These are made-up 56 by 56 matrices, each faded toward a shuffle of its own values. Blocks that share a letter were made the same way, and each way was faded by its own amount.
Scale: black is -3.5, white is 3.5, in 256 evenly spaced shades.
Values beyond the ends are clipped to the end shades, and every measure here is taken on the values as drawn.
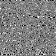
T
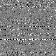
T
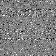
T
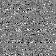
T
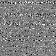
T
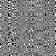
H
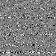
T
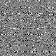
T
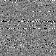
T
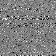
T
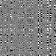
H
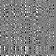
H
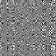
H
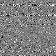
T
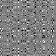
H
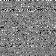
T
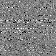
T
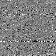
T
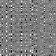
H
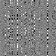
H
